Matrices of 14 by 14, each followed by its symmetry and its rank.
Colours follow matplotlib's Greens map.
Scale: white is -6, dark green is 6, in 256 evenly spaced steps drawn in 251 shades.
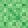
symmetric, rank three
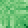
symmetric, rank three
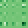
symmetric, rank one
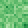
symmetric, rank three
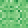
neither, rank two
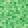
neither, full rank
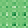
symmetric, rank one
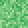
neither, full rank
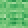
neither, rank two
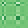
symmetric, rank one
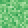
neither, full rank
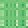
neither, rank one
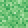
neither, full rank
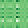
neither, rank one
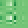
neither, rank one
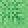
symmetric, rank three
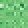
neither, rank two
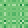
symmetric, rank one
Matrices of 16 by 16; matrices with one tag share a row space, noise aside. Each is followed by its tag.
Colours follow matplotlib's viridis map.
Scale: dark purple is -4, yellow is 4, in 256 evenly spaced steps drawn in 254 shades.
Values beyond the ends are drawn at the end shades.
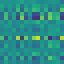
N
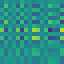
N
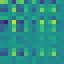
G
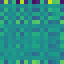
N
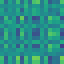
N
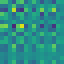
G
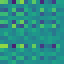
G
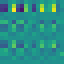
G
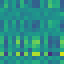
N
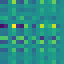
G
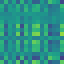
N
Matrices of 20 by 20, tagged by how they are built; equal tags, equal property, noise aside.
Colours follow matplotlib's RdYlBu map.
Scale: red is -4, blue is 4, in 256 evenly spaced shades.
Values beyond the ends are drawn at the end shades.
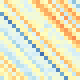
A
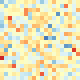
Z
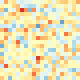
Z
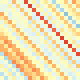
A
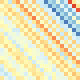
A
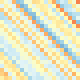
A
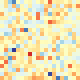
Z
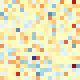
Z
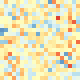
Z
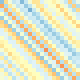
A
